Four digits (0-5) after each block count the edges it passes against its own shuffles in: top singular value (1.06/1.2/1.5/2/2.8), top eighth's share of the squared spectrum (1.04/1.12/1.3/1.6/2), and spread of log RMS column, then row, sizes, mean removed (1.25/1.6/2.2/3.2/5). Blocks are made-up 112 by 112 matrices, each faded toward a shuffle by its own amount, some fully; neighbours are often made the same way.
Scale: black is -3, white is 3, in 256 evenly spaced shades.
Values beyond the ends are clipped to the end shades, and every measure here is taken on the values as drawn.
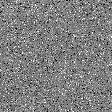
3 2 0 0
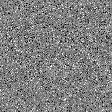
3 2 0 1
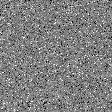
1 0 0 0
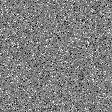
0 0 0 0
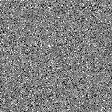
3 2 0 1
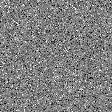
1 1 0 0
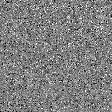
3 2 0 1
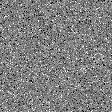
0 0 0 0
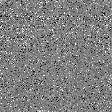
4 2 1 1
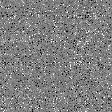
3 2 1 2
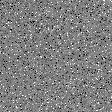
2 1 0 0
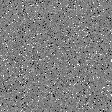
2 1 0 0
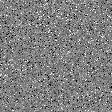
2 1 0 0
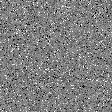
1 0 0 0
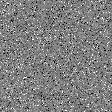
2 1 0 0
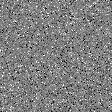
2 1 0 0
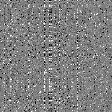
4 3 3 2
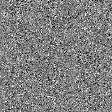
0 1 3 0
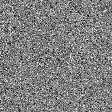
0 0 1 0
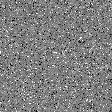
2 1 0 0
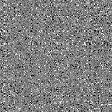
4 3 2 2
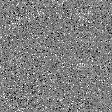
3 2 1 1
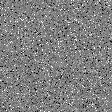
0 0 0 0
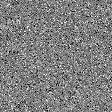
0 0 0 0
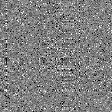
4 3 2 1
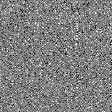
3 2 1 1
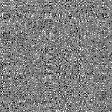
4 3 2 2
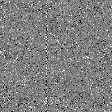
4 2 1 1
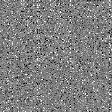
4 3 2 1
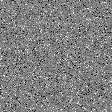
2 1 0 0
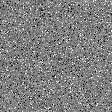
0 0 0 0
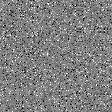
3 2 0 0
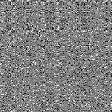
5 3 2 2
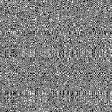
5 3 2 2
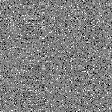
4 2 1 1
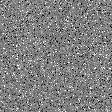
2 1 0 0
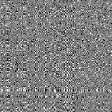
5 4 3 3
